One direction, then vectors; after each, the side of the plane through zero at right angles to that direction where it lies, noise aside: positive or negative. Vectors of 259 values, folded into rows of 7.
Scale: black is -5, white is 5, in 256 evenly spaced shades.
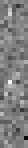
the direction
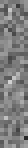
positive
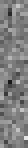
negative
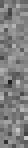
negative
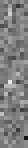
positive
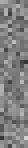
negative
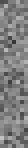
negative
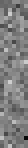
positive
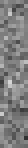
positive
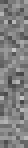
negative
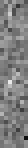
positive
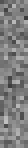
negative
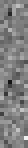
negative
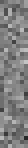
positive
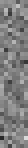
negative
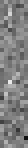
positive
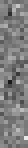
negative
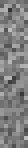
negative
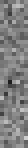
negative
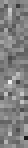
positive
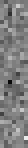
negative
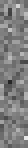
negative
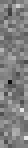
negative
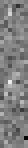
positive
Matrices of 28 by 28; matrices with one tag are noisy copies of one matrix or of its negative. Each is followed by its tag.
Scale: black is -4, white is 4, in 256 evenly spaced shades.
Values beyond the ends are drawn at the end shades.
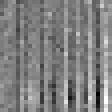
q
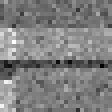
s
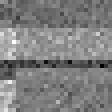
s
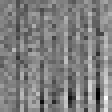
q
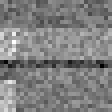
s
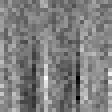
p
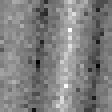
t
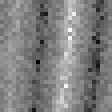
t
